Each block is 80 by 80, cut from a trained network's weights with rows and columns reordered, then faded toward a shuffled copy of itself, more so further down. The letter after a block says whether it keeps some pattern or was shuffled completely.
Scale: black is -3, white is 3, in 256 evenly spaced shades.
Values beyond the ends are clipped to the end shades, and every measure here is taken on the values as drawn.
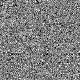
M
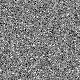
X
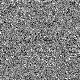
M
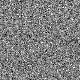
X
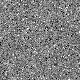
X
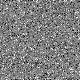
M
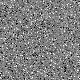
X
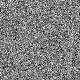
X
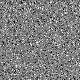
M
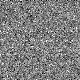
M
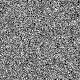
X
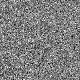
X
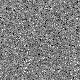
X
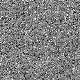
M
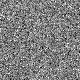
X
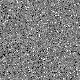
M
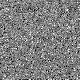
M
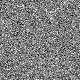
X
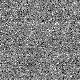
M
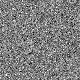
X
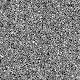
X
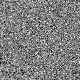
X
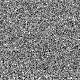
M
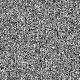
M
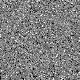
M
